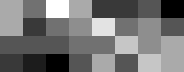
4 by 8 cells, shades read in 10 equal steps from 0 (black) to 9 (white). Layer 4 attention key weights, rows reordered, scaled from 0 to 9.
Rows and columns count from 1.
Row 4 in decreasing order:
7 6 6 3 3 2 1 0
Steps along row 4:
down down up up down up down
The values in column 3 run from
0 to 9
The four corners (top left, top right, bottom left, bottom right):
6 0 2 6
